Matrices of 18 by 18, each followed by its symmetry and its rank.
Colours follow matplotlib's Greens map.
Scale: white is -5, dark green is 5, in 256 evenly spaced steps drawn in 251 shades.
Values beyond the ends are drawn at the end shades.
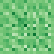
symmetric, rank three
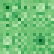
symmetric, rank three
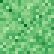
symmetric, full rank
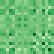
symmetric, rank three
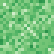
symmetric, full rank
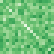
symmetric, full rank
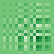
symmetric, rank one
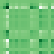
symmetric, rank one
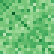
symmetric, full rank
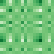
symmetric, rank one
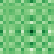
symmetric, rank one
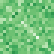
symmetric, full rank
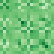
symmetric, rank three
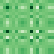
symmetric, rank one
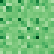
symmetric, rank three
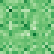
symmetric, rank three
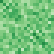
symmetric, full rank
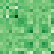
symmetric, rank three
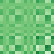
symmetric, rank one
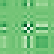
symmetric, rank one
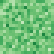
symmetric, full rank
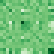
symmetric, rank three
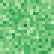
symmetric, full rank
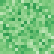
symmetric, full rank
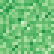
symmetric, full rank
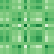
symmetric, rank one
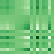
symmetric, rank one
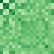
symmetric, rank three
